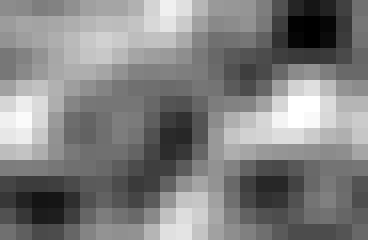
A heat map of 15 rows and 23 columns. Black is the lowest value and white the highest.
Odd rows or columns: none. Lone odd cells: none. Ninth with the lowest average: top right. Histogram: bell-shaped. Ninth with the highest average: middle right.
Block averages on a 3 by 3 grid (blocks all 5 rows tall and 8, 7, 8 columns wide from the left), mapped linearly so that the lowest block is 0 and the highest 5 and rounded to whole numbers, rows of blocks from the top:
4 4 0 / 4 1 5 / 0 3 1
